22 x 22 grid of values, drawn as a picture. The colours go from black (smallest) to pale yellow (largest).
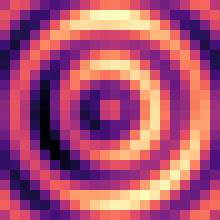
Ninth with the highest average: top middle. Average level on the scale: 50%. Rings: centred on the centre.
